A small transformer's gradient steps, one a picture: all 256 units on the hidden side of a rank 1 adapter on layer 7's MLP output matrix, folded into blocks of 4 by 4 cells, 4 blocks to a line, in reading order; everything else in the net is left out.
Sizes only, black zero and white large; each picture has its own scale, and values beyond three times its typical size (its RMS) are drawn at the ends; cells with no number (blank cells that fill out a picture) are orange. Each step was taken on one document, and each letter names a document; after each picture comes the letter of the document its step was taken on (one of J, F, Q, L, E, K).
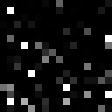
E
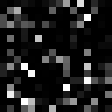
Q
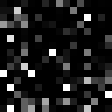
Q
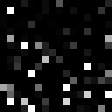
E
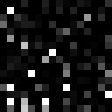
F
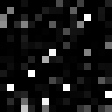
F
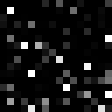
E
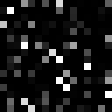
E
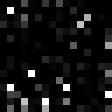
F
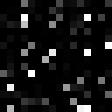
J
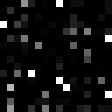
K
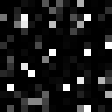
J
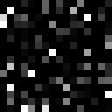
F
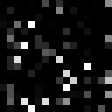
E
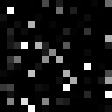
E
